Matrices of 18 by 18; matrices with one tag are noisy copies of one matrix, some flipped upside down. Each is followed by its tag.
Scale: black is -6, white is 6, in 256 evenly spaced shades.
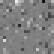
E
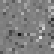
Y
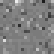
E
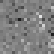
Y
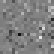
Y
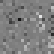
Y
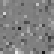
E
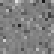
E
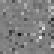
Y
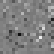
Y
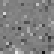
E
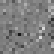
Y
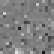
E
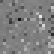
Y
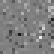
Y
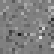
Y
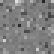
E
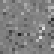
Y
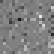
Y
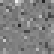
E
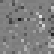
Y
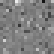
E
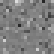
E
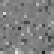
E
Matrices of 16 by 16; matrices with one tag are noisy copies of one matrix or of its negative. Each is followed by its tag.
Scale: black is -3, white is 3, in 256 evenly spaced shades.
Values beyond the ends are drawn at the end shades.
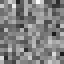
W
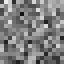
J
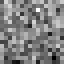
J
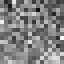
J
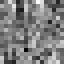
W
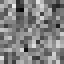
W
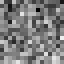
J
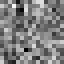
W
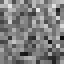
J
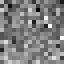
J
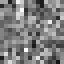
W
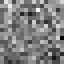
J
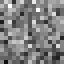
J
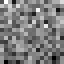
J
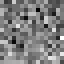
J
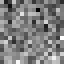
J
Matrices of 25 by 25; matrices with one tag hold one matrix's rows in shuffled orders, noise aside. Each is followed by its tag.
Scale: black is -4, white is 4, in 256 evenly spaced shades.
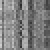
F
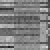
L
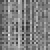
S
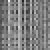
S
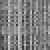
S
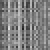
S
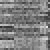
L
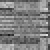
L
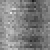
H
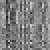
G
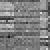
L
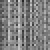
S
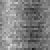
H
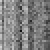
F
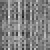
S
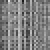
S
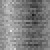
H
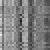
F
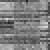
L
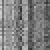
F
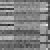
L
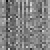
G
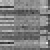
L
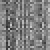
G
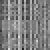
S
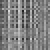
S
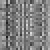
G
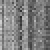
F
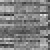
L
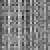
S
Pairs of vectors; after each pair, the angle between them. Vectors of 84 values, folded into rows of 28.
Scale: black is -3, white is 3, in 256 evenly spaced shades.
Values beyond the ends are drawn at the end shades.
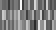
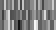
partly opposed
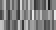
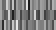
partly opposed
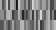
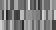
partly opposed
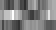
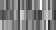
orthogonal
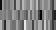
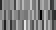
nearly parallel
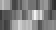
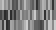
partly aligned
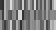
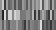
orthogonal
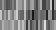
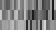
nearly parallel
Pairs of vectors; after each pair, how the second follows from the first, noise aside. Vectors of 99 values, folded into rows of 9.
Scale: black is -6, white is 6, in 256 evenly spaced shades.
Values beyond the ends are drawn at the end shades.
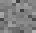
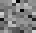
scaled up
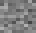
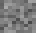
sign-scrambled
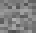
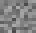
sign-scrambled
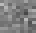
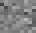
sign-scrambled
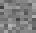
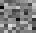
scaled up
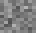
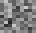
scaled up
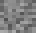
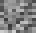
scaled up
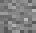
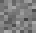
sign-scrambled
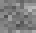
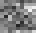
scaled up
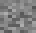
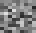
scaled up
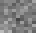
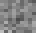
sign-scrambled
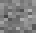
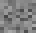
sign-scrambled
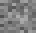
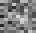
scaled up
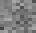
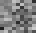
scaled up
